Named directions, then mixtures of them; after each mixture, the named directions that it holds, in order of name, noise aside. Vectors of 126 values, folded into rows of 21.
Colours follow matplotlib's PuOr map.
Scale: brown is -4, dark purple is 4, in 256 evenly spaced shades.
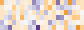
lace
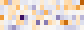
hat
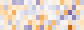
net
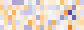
net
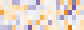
lace, net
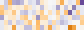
hat, net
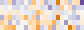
hat, lace, net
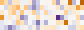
hat, lace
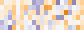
lace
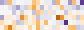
hat, lace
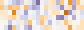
hat, lace, net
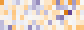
lace, net
